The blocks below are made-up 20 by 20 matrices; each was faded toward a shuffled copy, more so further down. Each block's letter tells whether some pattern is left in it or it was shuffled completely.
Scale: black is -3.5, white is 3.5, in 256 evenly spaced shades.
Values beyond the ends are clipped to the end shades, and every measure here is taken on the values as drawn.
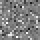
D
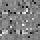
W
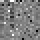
W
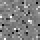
D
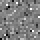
D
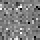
W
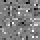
W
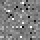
D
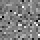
W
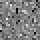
D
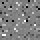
D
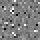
D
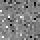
D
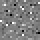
D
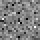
D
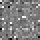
W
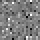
W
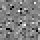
W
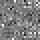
W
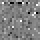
W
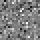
D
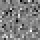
W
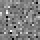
D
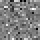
W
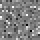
D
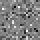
W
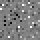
D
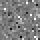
D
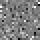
D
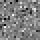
D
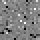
D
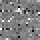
W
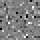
W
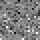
D
